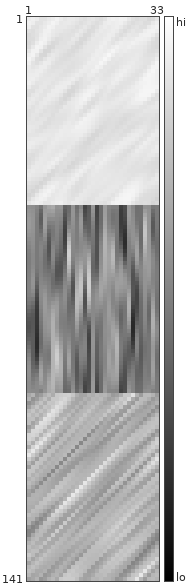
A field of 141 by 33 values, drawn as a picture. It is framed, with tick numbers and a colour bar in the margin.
It is made of 3 by 1 panels. Panel 1,1: very high, slanting up to the right, faint in contrast. Panel 2,1: middling, streaked downward, strong in contrast. Panel 3,1: high, slanting up to the right.
